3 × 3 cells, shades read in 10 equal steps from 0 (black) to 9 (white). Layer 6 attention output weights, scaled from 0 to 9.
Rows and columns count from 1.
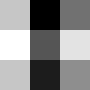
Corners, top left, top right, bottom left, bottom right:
7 4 7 5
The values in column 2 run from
0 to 3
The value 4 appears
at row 1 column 3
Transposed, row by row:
7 9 7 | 0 3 1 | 4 8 5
